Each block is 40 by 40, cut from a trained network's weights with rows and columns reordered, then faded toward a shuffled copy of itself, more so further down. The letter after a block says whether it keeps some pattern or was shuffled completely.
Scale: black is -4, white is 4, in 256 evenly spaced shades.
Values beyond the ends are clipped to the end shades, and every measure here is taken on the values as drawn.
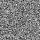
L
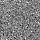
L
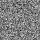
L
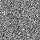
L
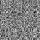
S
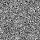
S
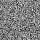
L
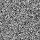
L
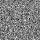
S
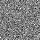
L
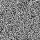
L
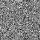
S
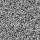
L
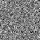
S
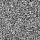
S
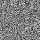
S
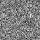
S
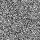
L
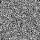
L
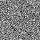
L
